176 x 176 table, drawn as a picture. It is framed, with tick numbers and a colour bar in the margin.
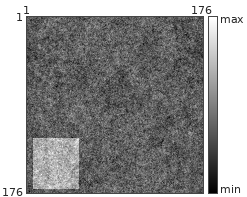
The field is mottled with small blotches. An odd patch, higher than its surroundings, sits in the bottom left. The ninth with the highest average is the bottom left. Most values sit low, with a long tail of high ones.
